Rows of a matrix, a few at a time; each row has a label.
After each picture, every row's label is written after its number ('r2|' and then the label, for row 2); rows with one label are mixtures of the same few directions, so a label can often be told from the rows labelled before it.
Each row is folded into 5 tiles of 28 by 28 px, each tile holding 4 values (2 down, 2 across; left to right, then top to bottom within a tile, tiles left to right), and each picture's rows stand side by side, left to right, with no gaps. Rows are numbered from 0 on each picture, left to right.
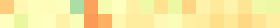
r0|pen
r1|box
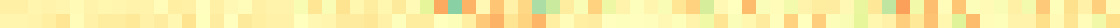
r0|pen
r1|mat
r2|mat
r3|box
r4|box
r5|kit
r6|mat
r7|mat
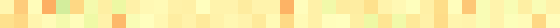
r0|mat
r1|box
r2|kit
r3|mat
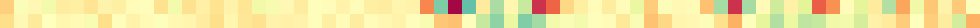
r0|kit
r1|box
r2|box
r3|box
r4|pen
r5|box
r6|mat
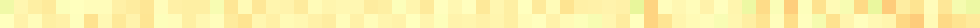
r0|kit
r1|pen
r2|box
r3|mat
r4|pen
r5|mat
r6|box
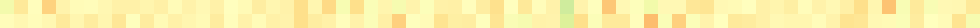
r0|kit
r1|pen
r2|mat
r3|pen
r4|kit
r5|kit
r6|mat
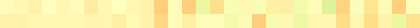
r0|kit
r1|mat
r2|mat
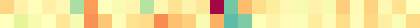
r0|pen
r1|pen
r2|mat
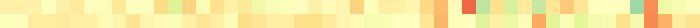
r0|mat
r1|box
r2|pen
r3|mat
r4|pen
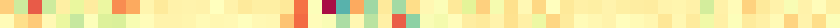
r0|box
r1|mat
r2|mat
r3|mat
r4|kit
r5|kit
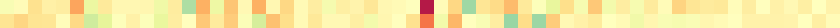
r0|pen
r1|mat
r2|kit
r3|kit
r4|box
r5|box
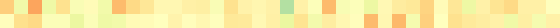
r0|box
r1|pen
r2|kit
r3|kit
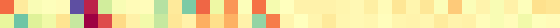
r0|pen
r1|mat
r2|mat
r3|box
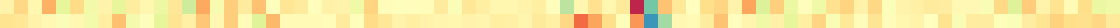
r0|mat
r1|mat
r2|pen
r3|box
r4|pen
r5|mat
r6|kit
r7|box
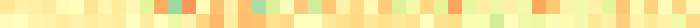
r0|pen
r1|box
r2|box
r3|box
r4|mat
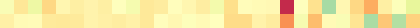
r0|box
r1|pen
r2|kit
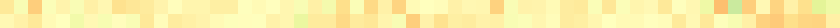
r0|box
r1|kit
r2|mat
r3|pen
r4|mat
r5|box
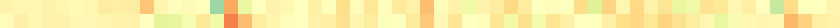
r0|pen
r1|pen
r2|mat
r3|kit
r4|box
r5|pen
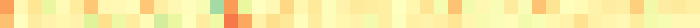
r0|kit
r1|pen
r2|kit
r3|box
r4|pen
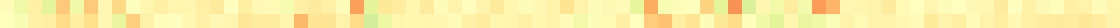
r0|mat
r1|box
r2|pen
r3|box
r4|pen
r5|box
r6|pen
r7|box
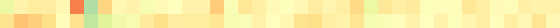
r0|pen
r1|pen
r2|pen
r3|kit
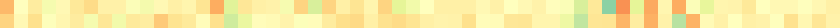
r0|kit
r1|pen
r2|box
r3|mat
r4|mat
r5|kit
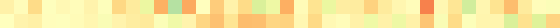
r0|box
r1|box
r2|kit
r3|kit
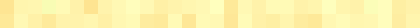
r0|kit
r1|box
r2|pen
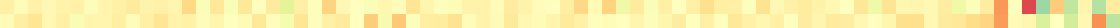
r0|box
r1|mat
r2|kit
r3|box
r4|mat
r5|kit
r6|box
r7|mat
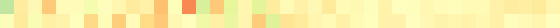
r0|kit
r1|mat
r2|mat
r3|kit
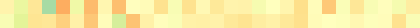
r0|mat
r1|box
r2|mat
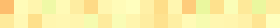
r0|kit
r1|mat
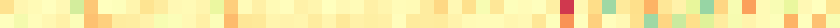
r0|pen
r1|pen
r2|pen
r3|mat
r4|kit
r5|kit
